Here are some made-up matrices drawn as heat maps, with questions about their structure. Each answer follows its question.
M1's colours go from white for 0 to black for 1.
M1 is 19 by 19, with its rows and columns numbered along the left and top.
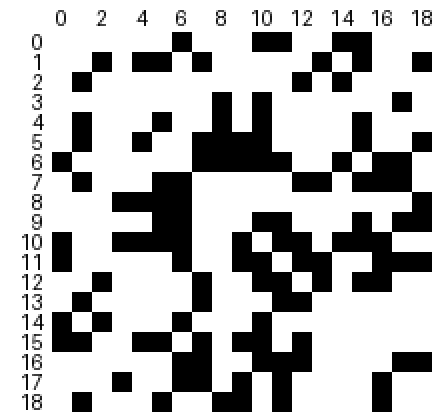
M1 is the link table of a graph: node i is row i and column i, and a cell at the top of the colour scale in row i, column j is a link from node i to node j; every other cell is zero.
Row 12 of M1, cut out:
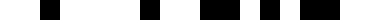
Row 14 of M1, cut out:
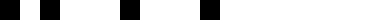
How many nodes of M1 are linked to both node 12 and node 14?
2
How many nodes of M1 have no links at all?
0
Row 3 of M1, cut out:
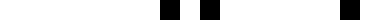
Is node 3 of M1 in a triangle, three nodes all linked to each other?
no
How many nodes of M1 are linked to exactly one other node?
0
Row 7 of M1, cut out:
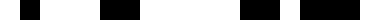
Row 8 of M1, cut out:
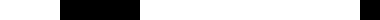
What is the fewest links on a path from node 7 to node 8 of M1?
2
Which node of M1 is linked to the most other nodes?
node 10
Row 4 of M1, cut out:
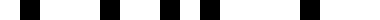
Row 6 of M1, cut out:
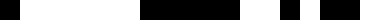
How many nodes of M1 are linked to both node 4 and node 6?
2
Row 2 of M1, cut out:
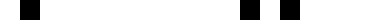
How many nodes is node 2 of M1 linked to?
3
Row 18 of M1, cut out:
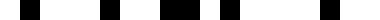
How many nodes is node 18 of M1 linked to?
6
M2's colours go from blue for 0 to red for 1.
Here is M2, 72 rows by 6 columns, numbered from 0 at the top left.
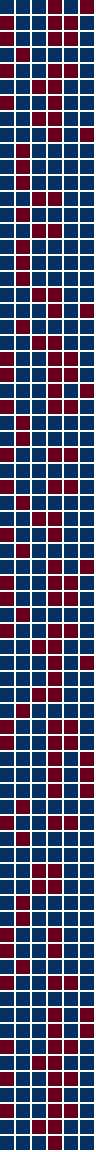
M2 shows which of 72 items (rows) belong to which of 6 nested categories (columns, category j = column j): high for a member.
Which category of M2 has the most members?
3
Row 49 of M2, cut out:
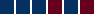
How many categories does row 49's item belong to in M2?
2
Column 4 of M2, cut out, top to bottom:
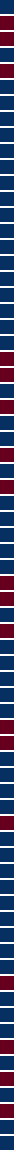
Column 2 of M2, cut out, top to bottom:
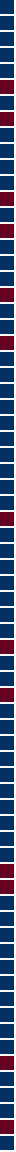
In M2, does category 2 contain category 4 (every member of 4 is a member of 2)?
no
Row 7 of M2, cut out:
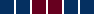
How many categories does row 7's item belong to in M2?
2
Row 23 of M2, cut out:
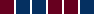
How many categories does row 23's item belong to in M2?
3
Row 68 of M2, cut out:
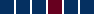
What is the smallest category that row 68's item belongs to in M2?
3
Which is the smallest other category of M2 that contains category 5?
3
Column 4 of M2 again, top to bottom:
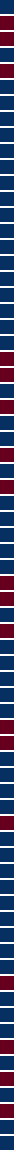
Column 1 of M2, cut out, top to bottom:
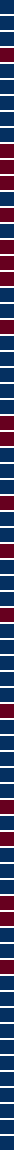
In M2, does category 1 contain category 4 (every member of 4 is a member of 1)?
no
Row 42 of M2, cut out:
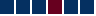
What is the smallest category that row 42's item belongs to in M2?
3
